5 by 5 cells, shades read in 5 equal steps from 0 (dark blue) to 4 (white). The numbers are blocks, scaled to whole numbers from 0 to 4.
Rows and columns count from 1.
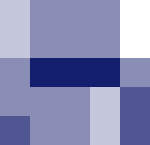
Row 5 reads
1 2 2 3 1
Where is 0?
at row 3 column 2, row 3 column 3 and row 3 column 4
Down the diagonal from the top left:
3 2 0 3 1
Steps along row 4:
same same up down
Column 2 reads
2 2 0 2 2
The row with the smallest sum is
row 3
